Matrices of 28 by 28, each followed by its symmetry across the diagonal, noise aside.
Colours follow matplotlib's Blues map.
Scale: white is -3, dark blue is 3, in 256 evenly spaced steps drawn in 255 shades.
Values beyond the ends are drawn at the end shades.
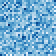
symmetric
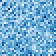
symmetric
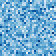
neither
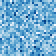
neither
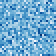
antisymmetric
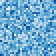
symmetric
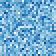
neither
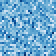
neither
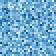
antisymmetric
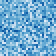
antisymmetric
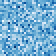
neither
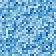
symmetric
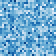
antisymmetric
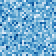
antisymmetric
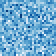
neither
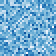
symmetric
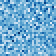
antisymmetric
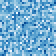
symmetric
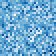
symmetric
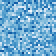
neither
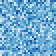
antisymmetric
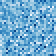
antisymmetric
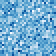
symmetric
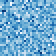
antisymmetric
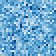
neither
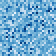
symmetric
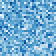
neither
